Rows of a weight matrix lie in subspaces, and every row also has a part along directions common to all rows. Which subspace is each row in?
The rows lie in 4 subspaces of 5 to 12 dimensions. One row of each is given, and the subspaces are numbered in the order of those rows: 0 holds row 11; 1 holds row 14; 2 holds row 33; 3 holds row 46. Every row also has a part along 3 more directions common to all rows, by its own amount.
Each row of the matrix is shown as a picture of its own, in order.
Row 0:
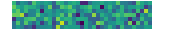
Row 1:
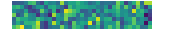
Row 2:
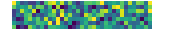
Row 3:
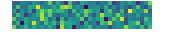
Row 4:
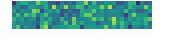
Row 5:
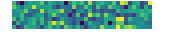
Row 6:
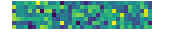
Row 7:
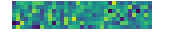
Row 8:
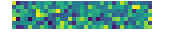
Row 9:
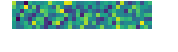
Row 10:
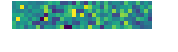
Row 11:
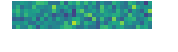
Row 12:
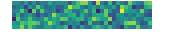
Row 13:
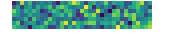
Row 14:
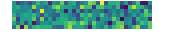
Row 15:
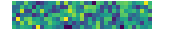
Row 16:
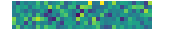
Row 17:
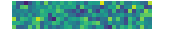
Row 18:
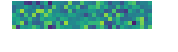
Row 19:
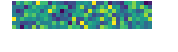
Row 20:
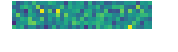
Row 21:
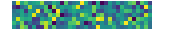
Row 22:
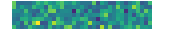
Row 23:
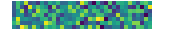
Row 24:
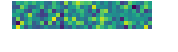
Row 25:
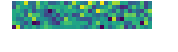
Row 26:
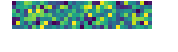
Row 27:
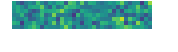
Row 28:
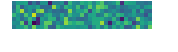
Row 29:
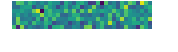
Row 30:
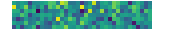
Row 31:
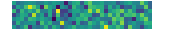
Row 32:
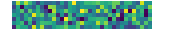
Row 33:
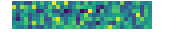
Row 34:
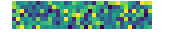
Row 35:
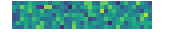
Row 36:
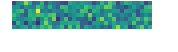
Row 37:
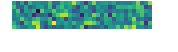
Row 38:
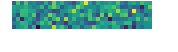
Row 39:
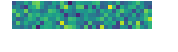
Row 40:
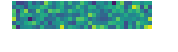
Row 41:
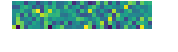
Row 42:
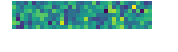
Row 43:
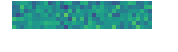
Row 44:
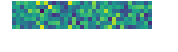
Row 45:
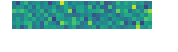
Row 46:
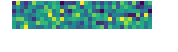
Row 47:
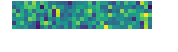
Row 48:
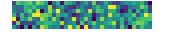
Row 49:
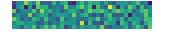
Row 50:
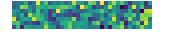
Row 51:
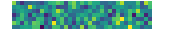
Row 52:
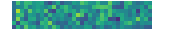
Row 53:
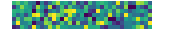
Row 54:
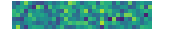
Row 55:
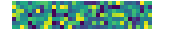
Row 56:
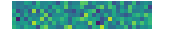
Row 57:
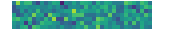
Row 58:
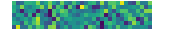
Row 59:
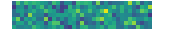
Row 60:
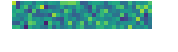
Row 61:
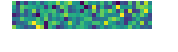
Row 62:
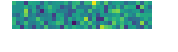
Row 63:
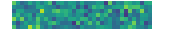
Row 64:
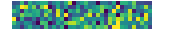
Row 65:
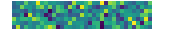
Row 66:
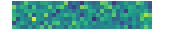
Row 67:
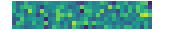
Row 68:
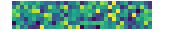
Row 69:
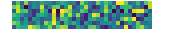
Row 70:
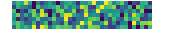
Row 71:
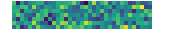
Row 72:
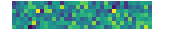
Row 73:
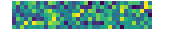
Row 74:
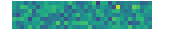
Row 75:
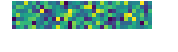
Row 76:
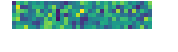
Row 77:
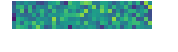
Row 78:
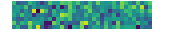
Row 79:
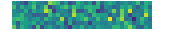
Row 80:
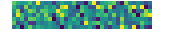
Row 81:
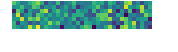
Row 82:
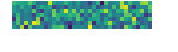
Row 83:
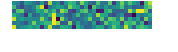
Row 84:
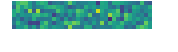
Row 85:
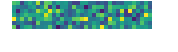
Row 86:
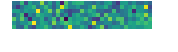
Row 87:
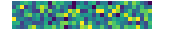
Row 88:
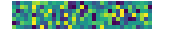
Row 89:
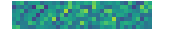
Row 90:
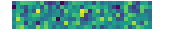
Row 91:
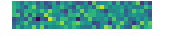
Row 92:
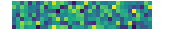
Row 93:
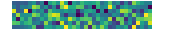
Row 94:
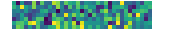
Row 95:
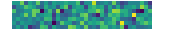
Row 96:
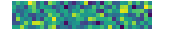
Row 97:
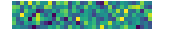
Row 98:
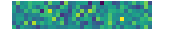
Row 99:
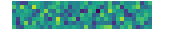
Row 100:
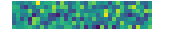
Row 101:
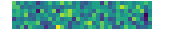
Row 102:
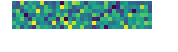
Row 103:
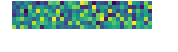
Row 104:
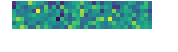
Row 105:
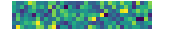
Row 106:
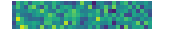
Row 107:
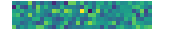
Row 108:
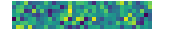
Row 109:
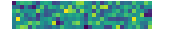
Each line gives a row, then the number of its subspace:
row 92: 2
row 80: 2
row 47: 3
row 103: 3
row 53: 0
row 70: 0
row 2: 2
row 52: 2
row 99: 2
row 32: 0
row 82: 1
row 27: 3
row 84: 0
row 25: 1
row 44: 0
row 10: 0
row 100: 0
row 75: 3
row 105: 1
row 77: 3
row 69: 3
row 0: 0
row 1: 2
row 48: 0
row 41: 1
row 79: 0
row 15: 0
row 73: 1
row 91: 1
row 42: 3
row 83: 3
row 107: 2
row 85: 2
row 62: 3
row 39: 0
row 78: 0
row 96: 1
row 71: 2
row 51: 3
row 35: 3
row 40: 2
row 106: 3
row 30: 2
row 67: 3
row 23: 3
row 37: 2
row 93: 0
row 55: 0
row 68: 3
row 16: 1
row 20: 3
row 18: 1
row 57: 0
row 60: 3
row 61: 3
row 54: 3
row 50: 1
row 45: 0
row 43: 0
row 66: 3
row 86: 2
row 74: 0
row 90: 2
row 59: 0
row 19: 0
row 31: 3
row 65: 1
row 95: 3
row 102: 2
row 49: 0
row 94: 2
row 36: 3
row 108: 0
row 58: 1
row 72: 2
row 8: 2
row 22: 0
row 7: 3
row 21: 3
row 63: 2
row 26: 3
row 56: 0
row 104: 2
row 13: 2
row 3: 3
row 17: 1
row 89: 3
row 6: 0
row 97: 1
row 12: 0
